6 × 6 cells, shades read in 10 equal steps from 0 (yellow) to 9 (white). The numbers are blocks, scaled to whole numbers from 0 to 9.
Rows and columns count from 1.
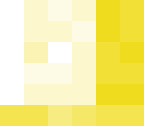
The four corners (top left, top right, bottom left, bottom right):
9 1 2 2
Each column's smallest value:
2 2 4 3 0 0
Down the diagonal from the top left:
9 7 9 7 0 2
